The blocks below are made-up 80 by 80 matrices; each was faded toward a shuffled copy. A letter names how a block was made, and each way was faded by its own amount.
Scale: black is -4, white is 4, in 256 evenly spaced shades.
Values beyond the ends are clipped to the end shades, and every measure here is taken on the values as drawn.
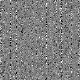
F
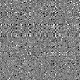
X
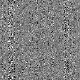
F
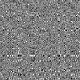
X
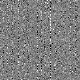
F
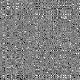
X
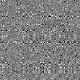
X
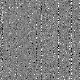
F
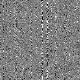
F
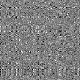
X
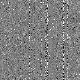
F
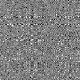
X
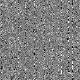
F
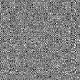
X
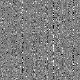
F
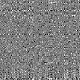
X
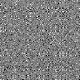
X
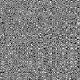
X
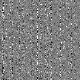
F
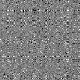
X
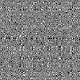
X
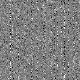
F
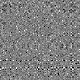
X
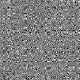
X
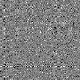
X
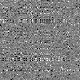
X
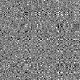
X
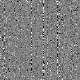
F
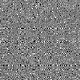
X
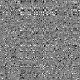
X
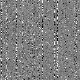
F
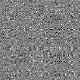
X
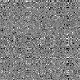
X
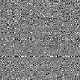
X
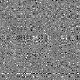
X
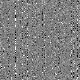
F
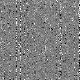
F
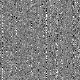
F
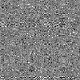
X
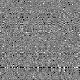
X
